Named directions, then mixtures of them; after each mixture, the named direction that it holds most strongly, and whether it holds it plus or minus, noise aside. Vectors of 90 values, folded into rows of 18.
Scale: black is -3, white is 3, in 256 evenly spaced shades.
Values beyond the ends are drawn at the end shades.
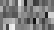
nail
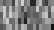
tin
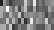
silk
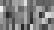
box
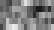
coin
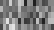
nail, plus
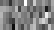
box, plus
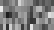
box, plus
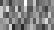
silk, plus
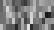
box, minus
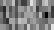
tin, minus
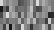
box, minus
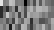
silk, minus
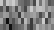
silk, minus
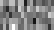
nail, plus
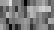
coin, minus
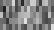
tin, minus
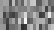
tin, minus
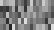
silk, minus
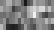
coin, minus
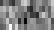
tin, plus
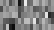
nail, minus
